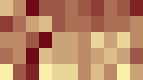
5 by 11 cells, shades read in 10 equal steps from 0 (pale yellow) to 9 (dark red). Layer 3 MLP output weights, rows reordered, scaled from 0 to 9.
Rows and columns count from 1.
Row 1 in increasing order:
2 4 5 5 6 6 6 6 7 8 9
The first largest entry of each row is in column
3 1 4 3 3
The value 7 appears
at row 1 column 8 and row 2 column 1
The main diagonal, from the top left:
2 5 6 2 1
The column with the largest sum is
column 3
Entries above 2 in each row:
10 10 9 9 5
